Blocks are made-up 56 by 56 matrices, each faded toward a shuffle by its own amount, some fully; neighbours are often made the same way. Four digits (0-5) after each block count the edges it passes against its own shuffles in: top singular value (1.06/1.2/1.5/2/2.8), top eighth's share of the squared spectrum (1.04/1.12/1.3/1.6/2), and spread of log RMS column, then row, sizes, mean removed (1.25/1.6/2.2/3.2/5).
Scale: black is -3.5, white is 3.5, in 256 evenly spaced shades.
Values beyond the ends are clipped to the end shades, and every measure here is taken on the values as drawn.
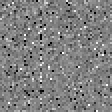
2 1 1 0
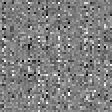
2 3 3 2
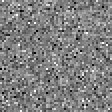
0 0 0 0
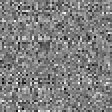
4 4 2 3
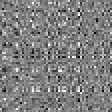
4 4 3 3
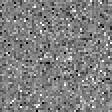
1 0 0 0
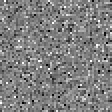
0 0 0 0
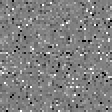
2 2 0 0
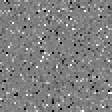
0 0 0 0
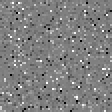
0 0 0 0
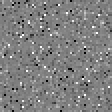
1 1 0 0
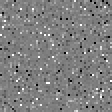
1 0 0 0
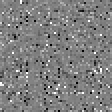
2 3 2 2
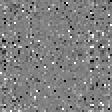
3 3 2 1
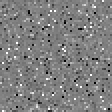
1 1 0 1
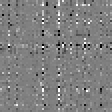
4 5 3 2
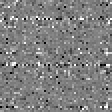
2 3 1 3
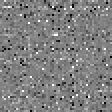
2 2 1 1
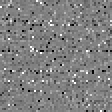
2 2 0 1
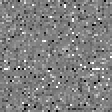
2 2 0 1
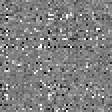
2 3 2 3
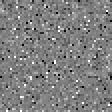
1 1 0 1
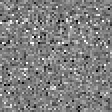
1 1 0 1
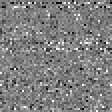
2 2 0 2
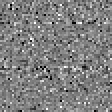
1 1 0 2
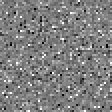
2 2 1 0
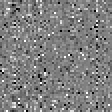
3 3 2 1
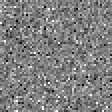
1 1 0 0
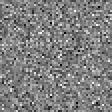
2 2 0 0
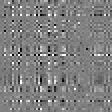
5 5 3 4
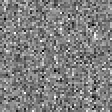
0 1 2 0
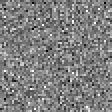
0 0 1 0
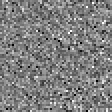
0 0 1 0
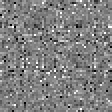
3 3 1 2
